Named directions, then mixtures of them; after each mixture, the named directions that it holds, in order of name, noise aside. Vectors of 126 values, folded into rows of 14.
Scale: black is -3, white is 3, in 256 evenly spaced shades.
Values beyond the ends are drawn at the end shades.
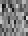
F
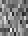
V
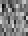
F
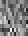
F, V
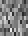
V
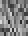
F, V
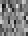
F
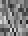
F, V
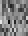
F, V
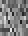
V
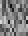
F, V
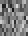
F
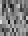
F, V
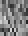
F, V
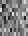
F, V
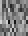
F, V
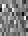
F, V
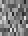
V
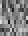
F, V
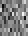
F, V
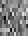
V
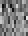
F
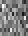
F, V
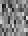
F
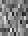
V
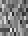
V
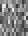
F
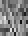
F, V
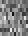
V
